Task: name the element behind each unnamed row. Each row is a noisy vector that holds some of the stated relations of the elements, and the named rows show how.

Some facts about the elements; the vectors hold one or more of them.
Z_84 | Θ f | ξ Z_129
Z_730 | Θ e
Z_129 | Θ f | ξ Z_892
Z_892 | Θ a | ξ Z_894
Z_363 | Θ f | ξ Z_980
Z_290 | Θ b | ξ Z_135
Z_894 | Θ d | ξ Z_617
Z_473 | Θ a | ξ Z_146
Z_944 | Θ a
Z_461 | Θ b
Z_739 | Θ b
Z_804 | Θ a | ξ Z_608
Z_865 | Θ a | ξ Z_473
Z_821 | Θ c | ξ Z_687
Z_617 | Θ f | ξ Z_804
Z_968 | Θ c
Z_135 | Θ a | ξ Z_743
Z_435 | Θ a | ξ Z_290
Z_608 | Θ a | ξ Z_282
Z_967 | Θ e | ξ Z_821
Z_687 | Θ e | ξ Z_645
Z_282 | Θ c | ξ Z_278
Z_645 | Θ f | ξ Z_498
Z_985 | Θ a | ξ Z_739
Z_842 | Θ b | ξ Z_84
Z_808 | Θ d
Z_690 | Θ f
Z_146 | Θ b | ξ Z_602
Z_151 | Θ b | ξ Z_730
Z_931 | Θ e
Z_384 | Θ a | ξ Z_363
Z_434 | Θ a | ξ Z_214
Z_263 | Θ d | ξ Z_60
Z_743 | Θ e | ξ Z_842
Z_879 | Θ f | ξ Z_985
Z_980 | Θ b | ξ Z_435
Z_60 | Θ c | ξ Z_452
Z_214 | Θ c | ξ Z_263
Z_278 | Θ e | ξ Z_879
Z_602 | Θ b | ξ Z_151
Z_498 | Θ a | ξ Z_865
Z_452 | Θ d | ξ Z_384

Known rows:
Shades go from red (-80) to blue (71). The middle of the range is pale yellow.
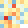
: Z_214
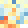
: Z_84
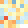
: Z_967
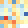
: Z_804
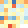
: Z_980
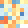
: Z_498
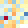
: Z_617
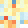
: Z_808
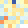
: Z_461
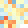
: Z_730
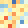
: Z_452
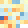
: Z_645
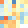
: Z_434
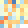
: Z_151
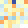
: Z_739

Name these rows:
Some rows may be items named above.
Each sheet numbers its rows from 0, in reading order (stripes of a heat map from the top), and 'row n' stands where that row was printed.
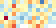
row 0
Z_894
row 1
Z_384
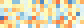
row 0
Z_645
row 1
Z_151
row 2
Z_865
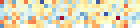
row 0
Z_473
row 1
Z_842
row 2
Z_617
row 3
Z_282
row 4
Z_894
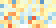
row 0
Z_60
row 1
Z_690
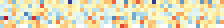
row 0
Z_617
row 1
Z_214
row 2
Z_879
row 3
Z_821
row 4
Z_435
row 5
Z_278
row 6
Z_60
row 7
Z_602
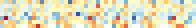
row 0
Z_617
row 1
Z_363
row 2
Z_282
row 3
Z_214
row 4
Z_892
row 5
Z_968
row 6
Z_129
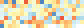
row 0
Z_146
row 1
Z_743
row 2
Z_687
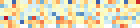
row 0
Z_263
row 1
Z_804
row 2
Z_608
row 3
Z_985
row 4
Z_290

